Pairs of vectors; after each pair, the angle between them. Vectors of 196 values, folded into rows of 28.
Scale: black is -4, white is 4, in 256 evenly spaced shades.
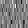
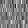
nearly opposite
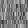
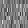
partly opposed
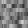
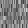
orthogonal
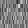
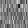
nearly opposite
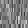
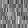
partly aligned
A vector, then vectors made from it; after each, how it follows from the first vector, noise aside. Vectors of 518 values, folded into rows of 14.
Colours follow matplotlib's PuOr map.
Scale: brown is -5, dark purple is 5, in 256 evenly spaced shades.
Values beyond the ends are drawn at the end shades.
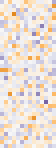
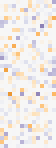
partly zeroed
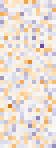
wrapped around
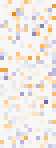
partly zeroed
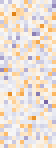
sign-scrambled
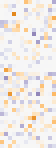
partly zeroed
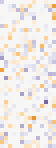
partly zeroed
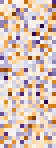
scaled up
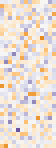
wrapped around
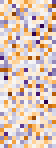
scaled up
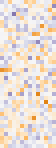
sign-scrambled
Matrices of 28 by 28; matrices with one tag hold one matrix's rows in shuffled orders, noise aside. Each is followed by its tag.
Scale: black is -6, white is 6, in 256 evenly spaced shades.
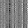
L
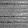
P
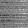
P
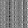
L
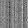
L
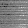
P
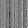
L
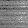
P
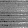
P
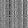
L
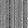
L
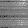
P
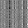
L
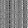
L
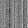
L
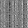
L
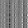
L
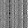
L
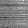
P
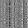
L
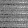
P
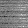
P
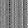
L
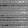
P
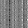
L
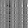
L
